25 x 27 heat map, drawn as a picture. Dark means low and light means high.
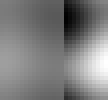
The ninth with the lowest average is the top middle. The left part is calmer, up to a seam about 60% of the way across. No regular stripes run through it. On average the colour sits 50% of the way up the scale.
